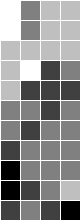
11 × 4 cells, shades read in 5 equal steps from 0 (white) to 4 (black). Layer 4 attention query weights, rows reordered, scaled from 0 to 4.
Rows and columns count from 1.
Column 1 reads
0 0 1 1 1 2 2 3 4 4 3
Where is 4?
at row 9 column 1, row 10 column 1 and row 11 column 4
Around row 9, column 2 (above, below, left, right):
2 3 4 2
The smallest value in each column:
0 0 1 1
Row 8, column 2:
2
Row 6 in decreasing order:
3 2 2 2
